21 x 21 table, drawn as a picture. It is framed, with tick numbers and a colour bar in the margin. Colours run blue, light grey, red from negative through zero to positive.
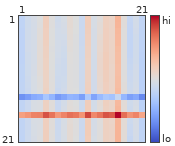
On average the colour sits 50% of the way up the scale. Rows 14 and 17 differ from the rows beside them. The top left is the smoothest part.
